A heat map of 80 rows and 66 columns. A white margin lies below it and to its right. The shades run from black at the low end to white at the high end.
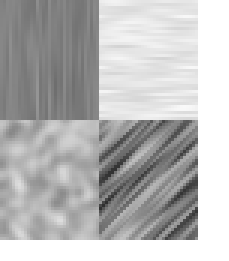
It is made of 2 by 2 panels. Panel 1,1: middling, streaked downward, faint in contrast. Panel 1,2: very high, streaked across, faint in contrast. Panel 2,1: high, blotchy. Panel 2,2: middling, slanting up to the right, strong in contrast.
